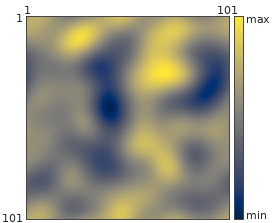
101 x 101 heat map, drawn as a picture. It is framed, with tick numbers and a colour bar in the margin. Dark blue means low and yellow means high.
Histogram: bell-shaped. Lone odd cells: none. Grain: smooth. Calmest part: middle left.
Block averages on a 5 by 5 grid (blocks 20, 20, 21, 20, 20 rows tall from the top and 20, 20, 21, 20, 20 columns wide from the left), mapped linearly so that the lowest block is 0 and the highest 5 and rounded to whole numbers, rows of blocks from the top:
44353 / 21250 / 32232 / 21242 / 22432
